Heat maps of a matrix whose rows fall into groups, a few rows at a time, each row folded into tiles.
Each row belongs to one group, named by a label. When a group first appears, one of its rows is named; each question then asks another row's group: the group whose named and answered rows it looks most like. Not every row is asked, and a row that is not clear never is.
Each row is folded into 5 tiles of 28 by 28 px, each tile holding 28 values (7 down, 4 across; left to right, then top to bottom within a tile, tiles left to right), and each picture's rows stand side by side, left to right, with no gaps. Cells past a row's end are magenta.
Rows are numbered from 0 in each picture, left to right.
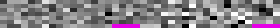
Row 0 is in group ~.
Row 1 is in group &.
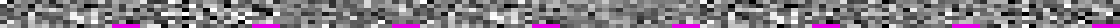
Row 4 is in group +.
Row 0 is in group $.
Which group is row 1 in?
&
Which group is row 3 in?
$
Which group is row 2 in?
~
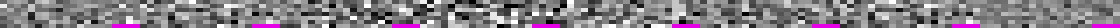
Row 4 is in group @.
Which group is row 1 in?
+
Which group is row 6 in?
+
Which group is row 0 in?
+
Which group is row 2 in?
~
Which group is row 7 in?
&
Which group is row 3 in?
$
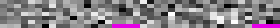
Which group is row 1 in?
$
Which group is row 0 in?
&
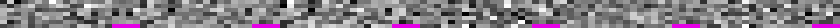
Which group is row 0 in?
+
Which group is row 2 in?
@
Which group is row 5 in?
~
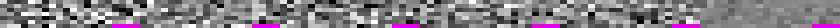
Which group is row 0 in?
&
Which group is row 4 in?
+
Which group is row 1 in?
@
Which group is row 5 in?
@
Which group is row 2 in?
$
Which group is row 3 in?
+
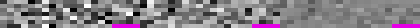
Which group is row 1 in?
@
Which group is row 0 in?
~
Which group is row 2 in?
@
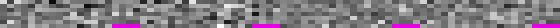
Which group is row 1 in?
+
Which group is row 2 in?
~
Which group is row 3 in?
$
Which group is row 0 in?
$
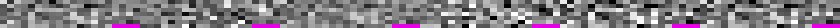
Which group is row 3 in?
&
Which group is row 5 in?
$
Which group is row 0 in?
$
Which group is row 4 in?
$
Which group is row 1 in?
~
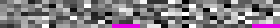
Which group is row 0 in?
~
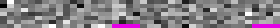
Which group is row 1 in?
&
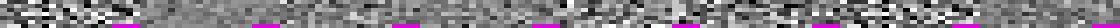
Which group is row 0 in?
&
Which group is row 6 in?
&
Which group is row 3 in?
&
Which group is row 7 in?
~
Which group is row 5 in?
$
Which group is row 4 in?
@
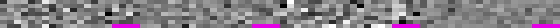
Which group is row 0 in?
~
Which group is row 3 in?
@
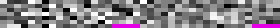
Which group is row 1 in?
$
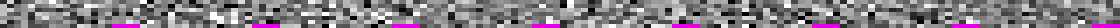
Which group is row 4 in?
@
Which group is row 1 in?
$
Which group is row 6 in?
+
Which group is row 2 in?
&
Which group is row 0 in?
+
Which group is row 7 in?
~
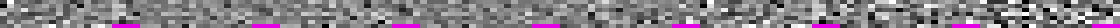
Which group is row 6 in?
+
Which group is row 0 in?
@
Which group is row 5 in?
@
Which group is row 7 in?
&
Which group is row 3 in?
&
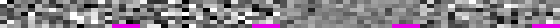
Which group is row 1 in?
&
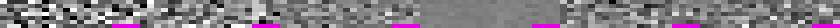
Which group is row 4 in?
$
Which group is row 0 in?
&
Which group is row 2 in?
&
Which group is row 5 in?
~
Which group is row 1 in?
@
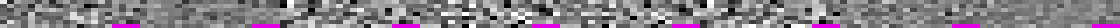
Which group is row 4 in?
&
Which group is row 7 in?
@
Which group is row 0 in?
$
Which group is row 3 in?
&
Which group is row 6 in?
~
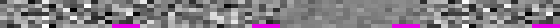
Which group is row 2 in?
@
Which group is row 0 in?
~
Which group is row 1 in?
$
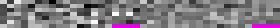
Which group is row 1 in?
$
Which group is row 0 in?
$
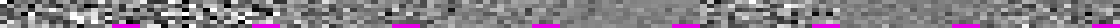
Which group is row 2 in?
~
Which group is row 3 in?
@
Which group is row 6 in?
~
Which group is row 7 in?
~
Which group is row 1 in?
&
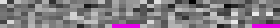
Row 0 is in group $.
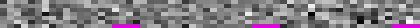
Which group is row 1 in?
&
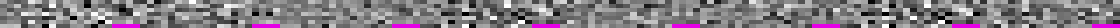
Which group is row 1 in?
+
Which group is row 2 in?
&
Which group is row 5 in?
+
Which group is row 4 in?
$
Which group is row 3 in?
~
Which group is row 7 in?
~
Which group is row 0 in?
&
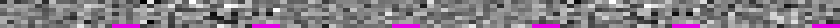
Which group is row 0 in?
+
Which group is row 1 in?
+
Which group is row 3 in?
@
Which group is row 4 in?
+
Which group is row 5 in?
$
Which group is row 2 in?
&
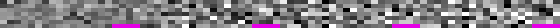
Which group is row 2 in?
&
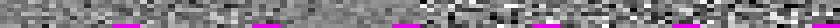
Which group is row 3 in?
+
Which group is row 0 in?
&
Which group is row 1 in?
$
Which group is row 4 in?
~
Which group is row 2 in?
@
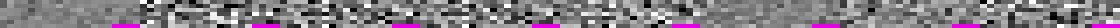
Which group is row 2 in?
~
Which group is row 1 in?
$
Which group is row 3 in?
~
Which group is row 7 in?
+
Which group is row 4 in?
&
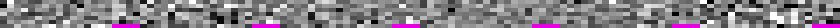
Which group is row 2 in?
+
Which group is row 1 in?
+
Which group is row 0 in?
@
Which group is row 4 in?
+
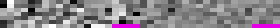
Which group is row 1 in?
@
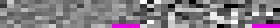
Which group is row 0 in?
@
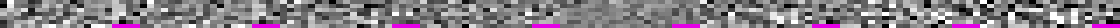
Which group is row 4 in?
+
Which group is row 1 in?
@
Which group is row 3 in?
&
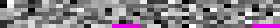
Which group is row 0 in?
@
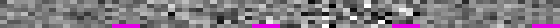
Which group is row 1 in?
+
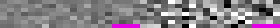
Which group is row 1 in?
&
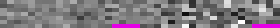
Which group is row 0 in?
+
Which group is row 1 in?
~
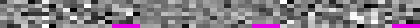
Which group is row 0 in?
~
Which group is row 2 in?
$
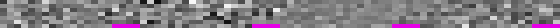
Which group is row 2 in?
@
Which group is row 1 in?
+
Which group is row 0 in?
~
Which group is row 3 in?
~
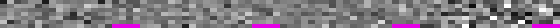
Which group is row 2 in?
~
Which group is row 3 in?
~
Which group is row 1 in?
&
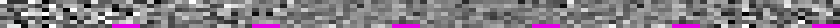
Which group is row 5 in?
~
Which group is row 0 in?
&
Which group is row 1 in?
+
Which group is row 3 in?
+
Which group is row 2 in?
@
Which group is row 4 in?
@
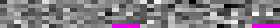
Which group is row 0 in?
~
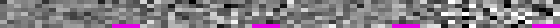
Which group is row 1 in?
$
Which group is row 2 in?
@
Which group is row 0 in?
+
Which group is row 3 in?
&
